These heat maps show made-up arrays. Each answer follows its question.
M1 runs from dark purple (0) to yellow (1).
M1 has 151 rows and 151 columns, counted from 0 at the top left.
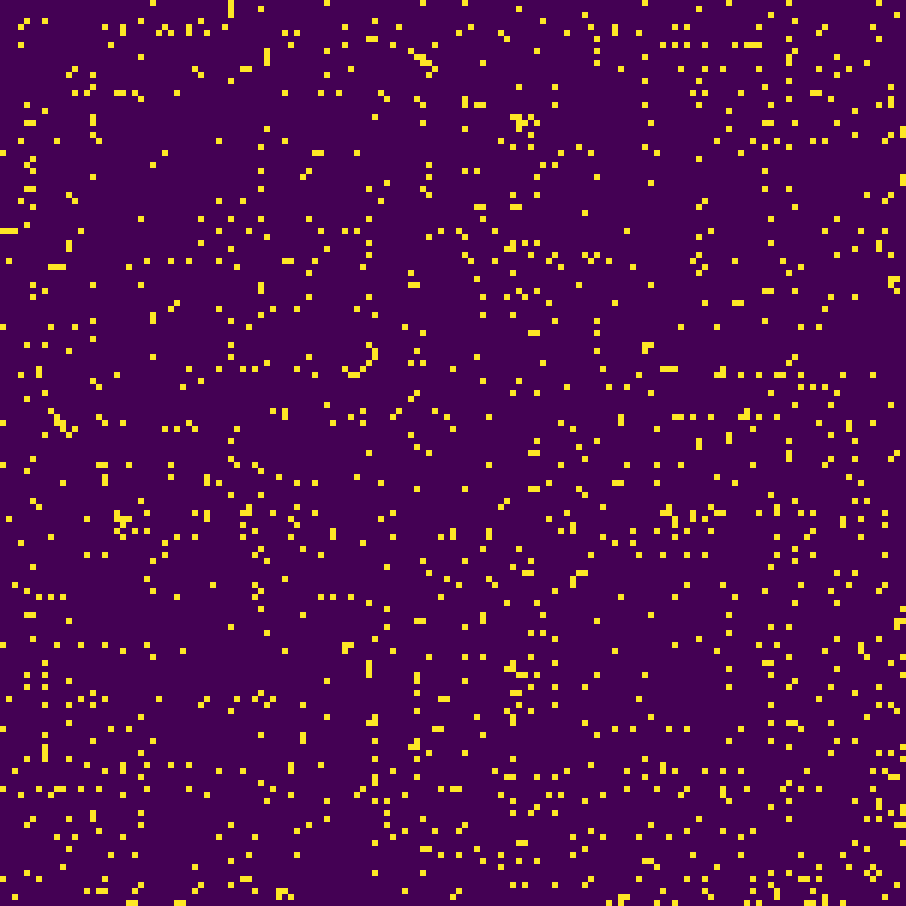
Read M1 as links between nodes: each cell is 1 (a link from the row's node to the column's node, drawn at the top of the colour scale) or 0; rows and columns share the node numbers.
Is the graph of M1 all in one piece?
yes
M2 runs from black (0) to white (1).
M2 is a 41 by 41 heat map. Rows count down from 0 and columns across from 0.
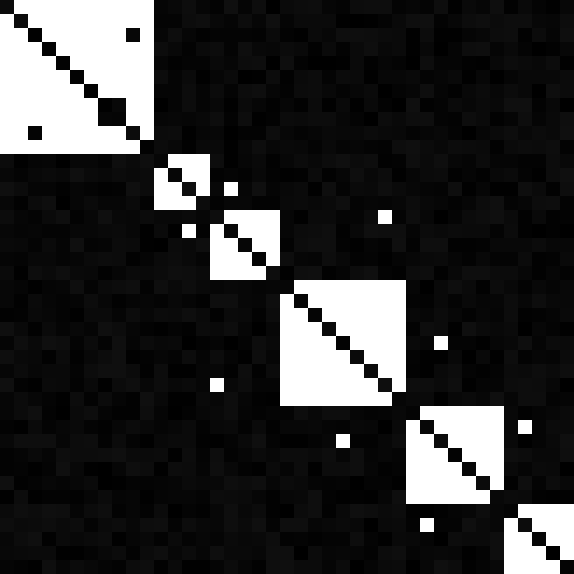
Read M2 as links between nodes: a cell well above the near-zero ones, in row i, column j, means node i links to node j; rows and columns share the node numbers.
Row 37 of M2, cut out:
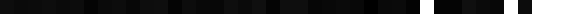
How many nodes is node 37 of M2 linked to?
5
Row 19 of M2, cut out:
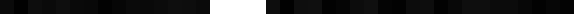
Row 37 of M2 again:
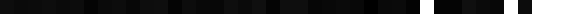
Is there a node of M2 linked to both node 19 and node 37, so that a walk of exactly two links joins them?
no
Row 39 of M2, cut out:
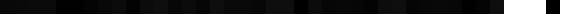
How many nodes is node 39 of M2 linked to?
4
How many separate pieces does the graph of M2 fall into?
2
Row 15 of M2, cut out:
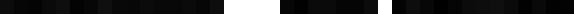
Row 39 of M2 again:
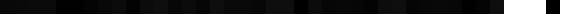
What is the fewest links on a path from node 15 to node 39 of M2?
6
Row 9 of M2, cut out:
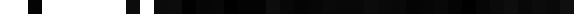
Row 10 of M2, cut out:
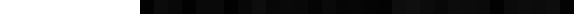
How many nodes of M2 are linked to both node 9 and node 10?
8
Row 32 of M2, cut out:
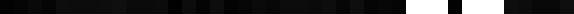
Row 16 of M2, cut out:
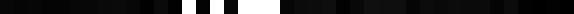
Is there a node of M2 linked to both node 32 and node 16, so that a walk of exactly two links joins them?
no
